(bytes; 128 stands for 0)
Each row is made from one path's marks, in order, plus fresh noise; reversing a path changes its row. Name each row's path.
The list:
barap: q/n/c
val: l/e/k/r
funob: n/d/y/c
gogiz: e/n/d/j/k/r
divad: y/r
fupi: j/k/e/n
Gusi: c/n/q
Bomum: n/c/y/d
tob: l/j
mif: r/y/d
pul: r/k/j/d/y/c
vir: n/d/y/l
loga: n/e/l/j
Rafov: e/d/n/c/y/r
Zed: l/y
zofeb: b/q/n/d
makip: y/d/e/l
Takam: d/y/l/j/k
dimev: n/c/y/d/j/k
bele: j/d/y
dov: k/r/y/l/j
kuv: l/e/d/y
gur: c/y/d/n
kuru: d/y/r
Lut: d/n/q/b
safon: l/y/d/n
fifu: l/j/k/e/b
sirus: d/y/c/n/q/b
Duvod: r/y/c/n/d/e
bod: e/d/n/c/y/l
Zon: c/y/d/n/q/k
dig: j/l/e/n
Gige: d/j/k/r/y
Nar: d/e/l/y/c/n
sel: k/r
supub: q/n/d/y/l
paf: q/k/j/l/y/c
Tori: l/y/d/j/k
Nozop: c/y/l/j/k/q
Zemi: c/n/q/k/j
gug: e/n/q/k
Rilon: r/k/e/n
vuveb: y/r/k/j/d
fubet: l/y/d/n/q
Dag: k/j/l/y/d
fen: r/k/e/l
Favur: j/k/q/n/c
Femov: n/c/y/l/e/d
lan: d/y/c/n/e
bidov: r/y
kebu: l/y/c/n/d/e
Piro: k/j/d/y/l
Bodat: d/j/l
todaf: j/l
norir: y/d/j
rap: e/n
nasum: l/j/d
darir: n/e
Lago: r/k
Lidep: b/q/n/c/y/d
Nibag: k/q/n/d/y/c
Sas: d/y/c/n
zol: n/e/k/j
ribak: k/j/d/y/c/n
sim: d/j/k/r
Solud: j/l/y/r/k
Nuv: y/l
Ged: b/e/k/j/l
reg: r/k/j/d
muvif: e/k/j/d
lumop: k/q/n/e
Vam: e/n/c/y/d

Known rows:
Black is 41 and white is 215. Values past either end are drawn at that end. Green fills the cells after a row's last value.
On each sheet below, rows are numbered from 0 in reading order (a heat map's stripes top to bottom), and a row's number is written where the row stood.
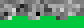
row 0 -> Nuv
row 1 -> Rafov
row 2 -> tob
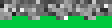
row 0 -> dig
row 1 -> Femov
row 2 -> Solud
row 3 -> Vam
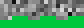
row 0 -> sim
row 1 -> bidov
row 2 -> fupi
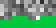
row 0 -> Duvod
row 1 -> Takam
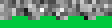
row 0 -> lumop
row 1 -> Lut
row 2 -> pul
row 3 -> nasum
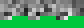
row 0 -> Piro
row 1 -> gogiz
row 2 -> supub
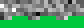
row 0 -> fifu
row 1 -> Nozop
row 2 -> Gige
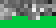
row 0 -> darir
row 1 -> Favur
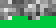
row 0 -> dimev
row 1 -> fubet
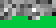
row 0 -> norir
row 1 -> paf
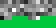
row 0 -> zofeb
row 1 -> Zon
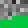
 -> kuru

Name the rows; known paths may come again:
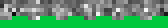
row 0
fupi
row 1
dimev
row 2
darir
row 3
kebu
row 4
loga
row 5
funob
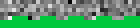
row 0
Zon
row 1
nasum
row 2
sim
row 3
bod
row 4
sel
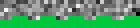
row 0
zol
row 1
Lago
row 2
muvif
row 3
kuru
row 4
Nibag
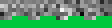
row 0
Zed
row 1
val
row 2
barap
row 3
vir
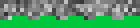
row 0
todaf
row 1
dov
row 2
Bomum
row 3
tob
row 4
Nar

